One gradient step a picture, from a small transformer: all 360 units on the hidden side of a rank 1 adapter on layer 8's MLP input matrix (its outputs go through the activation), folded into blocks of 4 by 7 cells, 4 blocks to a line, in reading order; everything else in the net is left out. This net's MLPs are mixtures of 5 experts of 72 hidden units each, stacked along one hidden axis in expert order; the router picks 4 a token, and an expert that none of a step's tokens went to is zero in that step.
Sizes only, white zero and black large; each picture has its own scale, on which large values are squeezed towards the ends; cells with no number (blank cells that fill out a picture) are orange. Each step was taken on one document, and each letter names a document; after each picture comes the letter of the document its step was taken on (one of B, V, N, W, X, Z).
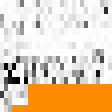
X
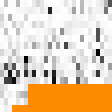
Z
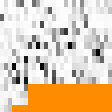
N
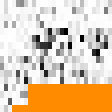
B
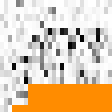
B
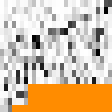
N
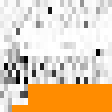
X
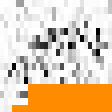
B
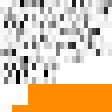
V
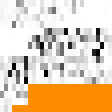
B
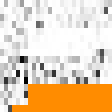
X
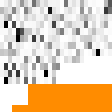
V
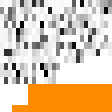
V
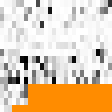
Z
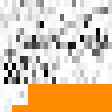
N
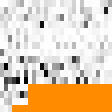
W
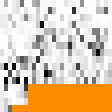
N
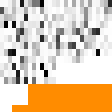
V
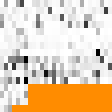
X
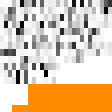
V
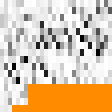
N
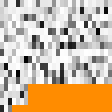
W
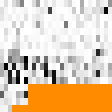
X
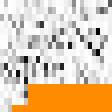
N
